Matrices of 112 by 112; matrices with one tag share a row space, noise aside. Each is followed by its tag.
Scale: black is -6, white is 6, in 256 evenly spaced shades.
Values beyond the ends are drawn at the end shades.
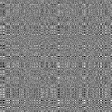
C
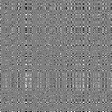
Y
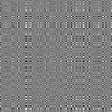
Y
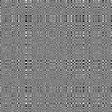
Y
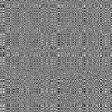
C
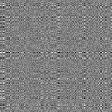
C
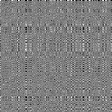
Y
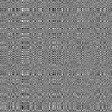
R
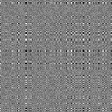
Y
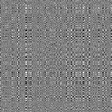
Y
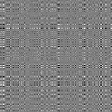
C
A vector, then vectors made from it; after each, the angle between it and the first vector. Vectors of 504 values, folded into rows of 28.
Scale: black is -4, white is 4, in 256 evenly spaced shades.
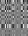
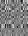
nearly opposite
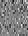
partly opposed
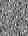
orthogonal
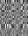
nearly parallel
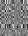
nearly opposite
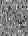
orthogonal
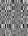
nearly opposite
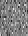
orthogonal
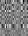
nearly parallel
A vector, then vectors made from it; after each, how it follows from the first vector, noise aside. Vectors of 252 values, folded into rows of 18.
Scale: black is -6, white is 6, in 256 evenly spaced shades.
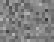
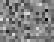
scaled up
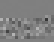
partly zeroed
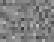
wrapped around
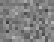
reversed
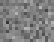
reversed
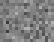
reversed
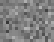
reversed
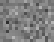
reversed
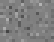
partly zeroed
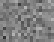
wrapped around
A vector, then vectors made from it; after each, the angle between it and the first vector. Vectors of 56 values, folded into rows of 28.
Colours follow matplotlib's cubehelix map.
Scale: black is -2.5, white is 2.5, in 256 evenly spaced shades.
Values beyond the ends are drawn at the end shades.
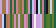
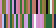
nearly parallel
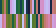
partly opposed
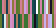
nearly opposite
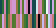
partly opposed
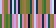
partly aligned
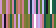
nearly parallel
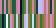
orthogonal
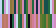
partly aligned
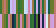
partly opposed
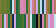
partly opposed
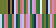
orthogonal
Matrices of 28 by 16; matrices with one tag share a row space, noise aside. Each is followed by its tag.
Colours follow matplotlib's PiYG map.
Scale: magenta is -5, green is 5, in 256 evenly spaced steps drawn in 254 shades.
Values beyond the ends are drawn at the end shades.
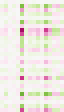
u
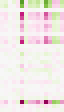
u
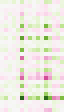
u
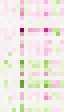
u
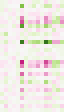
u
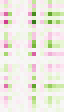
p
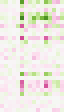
u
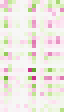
p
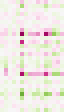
u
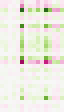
u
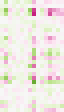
p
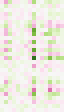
p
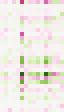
u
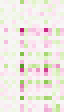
u
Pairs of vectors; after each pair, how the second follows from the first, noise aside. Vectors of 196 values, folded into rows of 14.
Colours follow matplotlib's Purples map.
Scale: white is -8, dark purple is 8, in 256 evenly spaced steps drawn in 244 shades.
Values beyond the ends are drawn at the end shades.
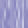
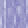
wrapped around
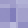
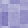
wrapped around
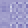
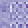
scaled up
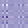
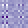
scaled up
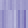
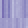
reversed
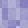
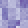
scaled up
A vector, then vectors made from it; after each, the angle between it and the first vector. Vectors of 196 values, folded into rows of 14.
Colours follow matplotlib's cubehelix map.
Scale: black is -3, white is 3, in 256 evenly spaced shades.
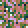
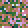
orthogonal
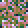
orthogonal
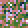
partly aligned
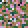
partly aligned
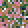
orthogonal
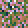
orthogonal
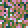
nearly parallel
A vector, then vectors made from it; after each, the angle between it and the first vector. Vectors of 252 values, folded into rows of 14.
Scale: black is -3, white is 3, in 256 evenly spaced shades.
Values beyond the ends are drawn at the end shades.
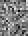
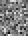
orthogonal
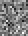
nearly opposite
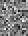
nearly parallel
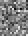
nearly opposite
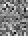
partly aligned
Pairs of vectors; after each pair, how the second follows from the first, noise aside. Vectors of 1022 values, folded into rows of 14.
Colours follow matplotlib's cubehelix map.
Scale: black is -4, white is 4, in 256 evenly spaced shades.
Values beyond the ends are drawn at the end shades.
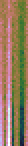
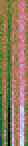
negated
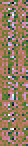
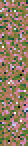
shuffled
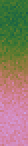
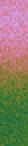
negated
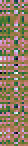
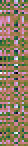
negated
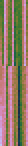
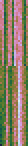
negated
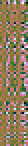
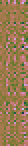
shrunk
